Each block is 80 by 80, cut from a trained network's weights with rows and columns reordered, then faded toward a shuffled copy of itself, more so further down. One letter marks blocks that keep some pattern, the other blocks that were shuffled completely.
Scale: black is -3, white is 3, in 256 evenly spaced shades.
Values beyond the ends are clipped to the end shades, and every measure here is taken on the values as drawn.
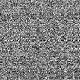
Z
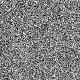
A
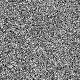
A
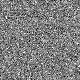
A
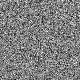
A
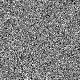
A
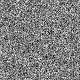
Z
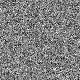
A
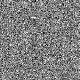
Z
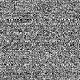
Z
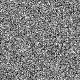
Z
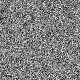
A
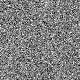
A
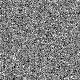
A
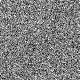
A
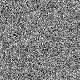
A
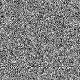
Z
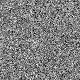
A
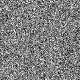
Z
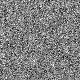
A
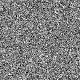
A
